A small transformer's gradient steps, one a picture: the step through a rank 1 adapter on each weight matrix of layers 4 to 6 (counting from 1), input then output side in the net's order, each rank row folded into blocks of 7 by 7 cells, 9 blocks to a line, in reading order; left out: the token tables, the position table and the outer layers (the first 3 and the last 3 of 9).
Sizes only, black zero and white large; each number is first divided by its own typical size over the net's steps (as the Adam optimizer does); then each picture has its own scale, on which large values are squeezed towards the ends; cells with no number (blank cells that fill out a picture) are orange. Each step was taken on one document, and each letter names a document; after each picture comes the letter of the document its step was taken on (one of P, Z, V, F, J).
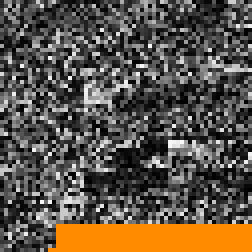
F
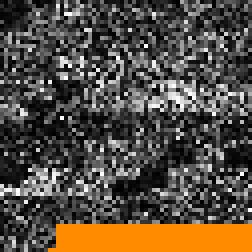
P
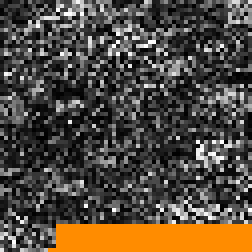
P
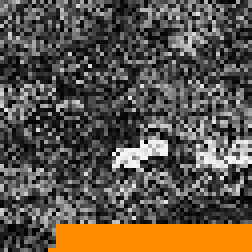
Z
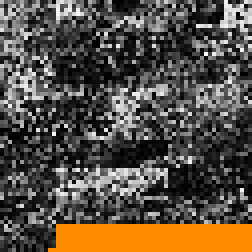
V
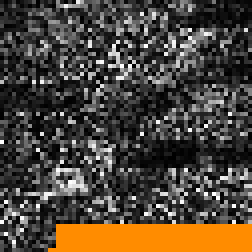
P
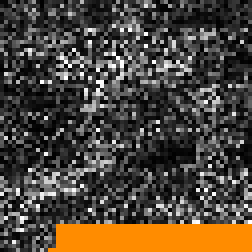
P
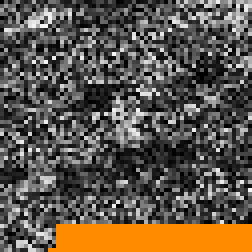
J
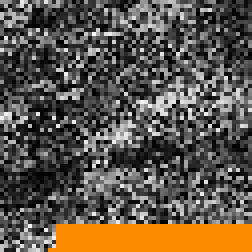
Z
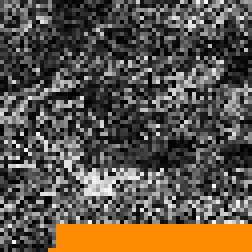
J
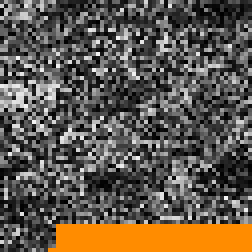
F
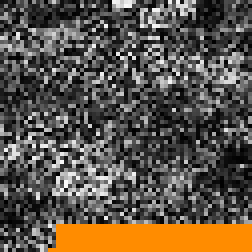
F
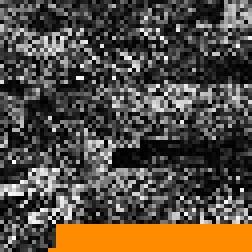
V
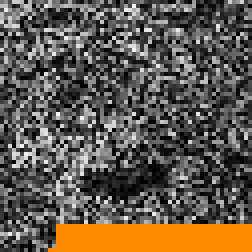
F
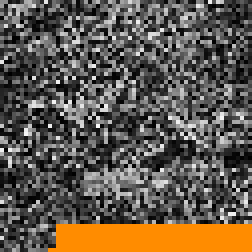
Z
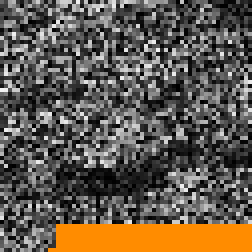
J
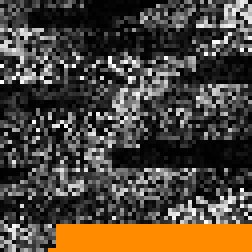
V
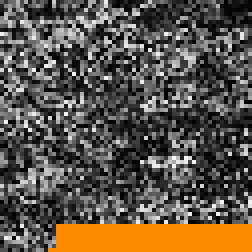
F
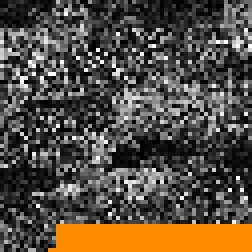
V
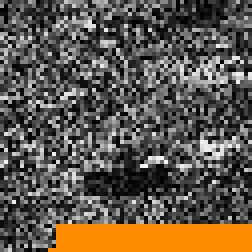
F
